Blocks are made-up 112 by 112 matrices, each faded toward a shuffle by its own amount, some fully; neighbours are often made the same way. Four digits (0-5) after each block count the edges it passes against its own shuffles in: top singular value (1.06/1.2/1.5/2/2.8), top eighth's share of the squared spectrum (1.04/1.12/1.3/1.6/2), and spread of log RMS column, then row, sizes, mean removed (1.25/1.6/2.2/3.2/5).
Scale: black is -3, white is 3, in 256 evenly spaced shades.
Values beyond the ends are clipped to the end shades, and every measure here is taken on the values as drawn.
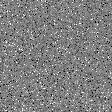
0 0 0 0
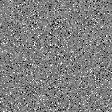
3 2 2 1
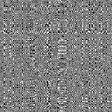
5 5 4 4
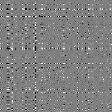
5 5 3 3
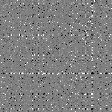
5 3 2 2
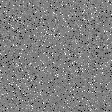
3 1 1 1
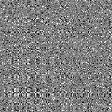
5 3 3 3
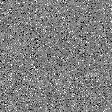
3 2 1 1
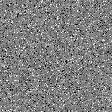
3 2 0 0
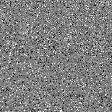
3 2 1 1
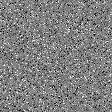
0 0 0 0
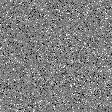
0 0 0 0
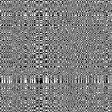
5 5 4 4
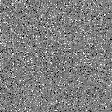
3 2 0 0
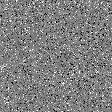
0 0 0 0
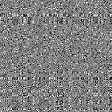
5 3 2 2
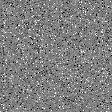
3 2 1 0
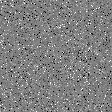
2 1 0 0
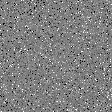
2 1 0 0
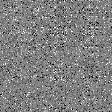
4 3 2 2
